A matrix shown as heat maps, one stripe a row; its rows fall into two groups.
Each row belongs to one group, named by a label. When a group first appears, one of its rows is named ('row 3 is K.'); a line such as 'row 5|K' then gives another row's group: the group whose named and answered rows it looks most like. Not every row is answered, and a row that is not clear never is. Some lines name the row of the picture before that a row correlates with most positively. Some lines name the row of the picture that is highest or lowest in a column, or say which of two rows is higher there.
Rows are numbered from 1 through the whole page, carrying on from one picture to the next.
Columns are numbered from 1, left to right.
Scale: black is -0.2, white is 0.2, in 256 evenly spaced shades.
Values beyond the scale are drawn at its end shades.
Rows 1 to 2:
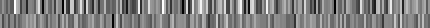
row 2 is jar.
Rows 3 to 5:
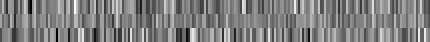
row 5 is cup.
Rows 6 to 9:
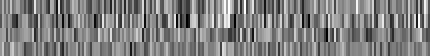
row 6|cup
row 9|cup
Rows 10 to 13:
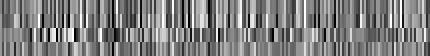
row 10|jar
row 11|jar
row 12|cup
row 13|jar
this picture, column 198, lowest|12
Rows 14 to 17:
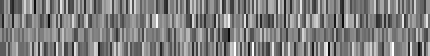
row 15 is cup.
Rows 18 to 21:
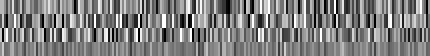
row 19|jar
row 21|cup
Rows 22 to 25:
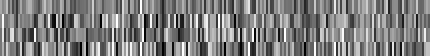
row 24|cup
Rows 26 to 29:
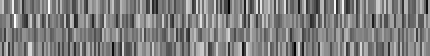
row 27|jar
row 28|cup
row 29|jar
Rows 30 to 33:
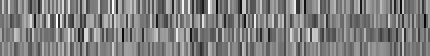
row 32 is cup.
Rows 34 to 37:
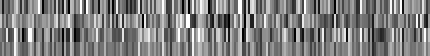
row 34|jar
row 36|jar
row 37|jar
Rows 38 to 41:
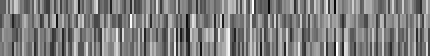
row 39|cup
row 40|cup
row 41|cup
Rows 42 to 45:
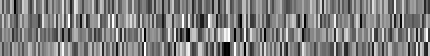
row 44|cup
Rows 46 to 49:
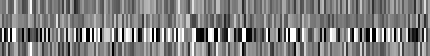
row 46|jar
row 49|jar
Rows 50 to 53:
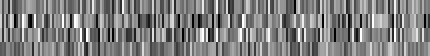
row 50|jar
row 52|jar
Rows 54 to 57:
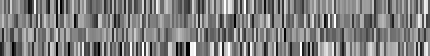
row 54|cup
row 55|cup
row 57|cup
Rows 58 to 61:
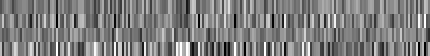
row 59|cup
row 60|jar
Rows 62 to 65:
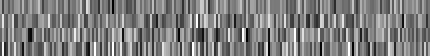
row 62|jar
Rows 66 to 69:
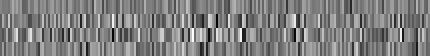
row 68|jar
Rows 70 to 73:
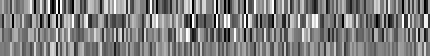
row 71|cup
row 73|cup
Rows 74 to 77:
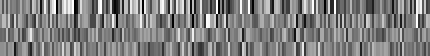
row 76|jar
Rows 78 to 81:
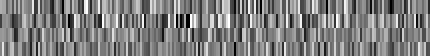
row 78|cup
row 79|cup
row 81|cup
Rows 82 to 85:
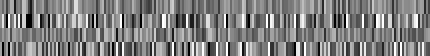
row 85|jar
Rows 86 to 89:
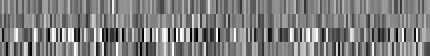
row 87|jar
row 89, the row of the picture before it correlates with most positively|82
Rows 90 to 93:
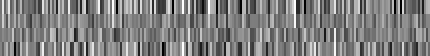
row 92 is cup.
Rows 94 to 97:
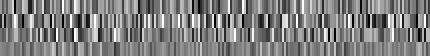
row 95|jar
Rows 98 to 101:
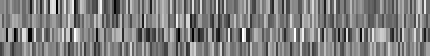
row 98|cup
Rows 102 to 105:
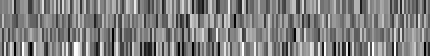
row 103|cup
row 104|jar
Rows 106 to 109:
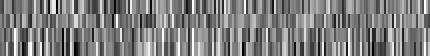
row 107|jar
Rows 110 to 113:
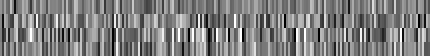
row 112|jar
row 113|jar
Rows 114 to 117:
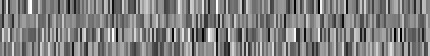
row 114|jar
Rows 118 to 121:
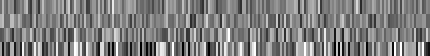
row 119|cup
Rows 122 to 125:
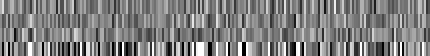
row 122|cup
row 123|jar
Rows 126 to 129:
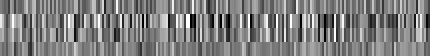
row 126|jar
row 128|cup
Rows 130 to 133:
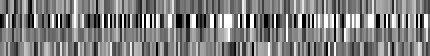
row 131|cup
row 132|cup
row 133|cup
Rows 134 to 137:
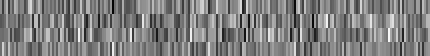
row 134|jar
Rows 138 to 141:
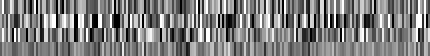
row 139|cup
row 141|cup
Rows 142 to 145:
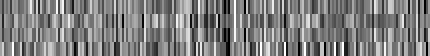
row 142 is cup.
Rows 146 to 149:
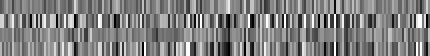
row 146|cup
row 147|cup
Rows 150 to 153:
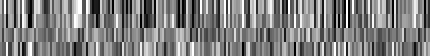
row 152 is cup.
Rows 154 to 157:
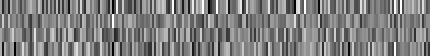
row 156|cup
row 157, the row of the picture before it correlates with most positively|150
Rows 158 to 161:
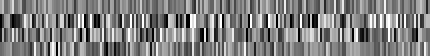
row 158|cup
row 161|cup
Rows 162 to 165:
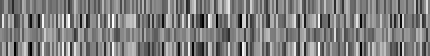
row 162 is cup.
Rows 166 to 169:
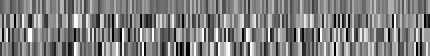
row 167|jar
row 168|jar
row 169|cup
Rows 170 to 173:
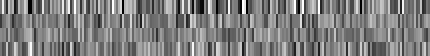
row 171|cup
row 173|jar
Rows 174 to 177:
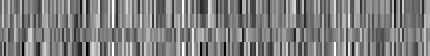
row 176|jar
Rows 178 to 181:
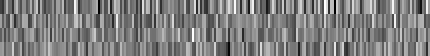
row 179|jar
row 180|jar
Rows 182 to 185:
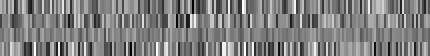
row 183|cup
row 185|cup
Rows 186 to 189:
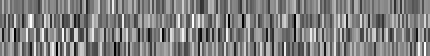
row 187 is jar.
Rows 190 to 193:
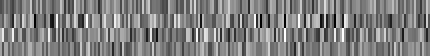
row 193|jar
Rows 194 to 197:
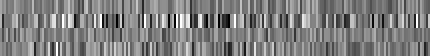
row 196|jar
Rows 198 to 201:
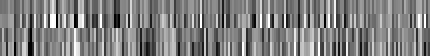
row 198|cup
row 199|cup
